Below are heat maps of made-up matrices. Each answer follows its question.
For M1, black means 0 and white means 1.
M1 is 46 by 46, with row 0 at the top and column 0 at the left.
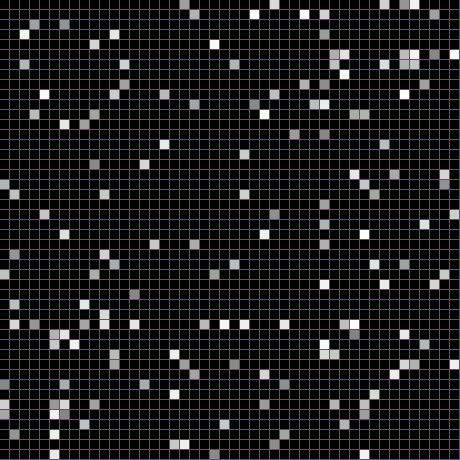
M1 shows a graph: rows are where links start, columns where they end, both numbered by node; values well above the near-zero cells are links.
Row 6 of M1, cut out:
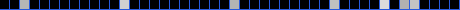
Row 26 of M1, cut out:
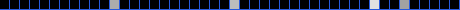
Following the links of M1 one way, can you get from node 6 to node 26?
yes
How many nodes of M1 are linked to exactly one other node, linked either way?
5
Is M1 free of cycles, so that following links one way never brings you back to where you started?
no
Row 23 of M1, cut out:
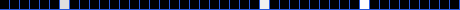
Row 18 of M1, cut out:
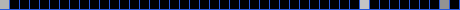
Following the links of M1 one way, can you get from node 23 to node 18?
yes
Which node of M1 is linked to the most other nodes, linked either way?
node 32
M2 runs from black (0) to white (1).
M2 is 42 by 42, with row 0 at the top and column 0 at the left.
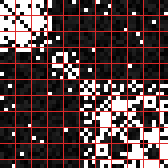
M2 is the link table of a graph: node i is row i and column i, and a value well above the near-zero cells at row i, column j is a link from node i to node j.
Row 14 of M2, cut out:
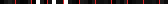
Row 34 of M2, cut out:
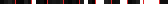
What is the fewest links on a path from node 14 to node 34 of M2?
3
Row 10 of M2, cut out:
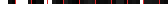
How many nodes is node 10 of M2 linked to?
8
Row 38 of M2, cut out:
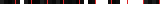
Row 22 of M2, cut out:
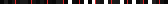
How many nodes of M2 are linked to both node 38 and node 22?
4
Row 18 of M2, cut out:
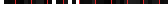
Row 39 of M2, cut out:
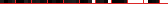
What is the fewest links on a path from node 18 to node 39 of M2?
4
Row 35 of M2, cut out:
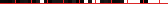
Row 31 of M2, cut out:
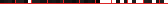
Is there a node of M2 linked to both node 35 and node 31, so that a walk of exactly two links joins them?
yes
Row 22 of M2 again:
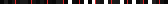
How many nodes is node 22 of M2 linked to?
7
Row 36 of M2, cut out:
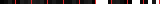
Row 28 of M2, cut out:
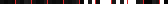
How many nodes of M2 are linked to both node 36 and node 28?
4
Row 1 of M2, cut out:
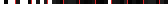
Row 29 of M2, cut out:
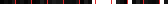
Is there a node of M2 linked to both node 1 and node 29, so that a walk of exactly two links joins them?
yes
